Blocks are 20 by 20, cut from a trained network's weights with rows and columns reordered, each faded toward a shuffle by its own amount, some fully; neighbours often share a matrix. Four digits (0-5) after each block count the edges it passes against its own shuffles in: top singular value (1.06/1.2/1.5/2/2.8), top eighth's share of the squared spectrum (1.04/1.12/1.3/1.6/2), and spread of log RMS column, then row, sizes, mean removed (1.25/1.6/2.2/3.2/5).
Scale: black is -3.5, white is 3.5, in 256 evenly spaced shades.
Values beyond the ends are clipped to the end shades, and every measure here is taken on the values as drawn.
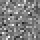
0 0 0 0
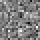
3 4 1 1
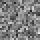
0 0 0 0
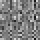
3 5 3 0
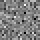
2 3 0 1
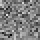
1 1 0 0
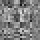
3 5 3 0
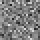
1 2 0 0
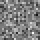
1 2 0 0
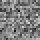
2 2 0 0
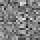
3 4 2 1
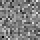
1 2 0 0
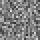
1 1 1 0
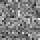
1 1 0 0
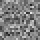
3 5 1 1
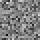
0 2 0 0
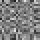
3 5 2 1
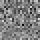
3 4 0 1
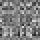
3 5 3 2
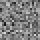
2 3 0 1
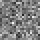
3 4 1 1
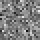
0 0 0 0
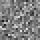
0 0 0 0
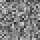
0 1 0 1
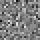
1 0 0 0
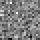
0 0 0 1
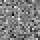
1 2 0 0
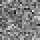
1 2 0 0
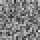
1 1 0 0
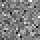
0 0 0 0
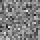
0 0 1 0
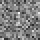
1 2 1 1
